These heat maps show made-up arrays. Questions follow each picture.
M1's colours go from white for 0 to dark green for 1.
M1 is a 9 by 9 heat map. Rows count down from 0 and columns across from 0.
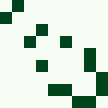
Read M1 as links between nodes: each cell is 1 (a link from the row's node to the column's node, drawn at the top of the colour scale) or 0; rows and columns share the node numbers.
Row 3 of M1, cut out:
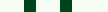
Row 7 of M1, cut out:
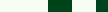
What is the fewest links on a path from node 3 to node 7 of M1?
2
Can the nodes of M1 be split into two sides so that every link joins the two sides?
yes
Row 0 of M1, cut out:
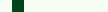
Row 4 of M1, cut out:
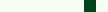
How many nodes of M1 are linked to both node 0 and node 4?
0
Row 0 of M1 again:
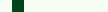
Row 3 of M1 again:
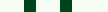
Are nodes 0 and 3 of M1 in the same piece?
no
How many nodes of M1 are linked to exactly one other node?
5
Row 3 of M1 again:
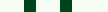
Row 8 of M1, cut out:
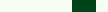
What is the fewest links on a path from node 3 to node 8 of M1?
3
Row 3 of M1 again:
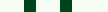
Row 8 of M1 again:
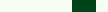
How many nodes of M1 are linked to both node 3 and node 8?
0
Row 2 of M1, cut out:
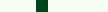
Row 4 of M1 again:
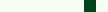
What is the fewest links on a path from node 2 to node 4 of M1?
4
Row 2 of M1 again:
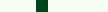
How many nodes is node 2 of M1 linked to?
1
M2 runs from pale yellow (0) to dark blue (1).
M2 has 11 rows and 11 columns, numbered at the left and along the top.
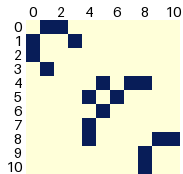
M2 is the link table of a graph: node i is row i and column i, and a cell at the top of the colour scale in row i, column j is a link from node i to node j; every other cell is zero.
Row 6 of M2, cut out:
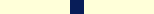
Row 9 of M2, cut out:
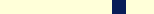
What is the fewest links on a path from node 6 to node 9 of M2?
4
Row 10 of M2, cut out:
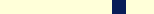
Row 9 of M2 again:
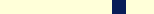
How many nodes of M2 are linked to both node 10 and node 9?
1
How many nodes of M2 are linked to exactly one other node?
6
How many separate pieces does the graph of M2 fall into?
2
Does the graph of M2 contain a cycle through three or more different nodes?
no
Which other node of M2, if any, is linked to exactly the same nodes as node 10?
node 9
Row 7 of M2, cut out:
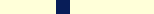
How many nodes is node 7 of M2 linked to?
1
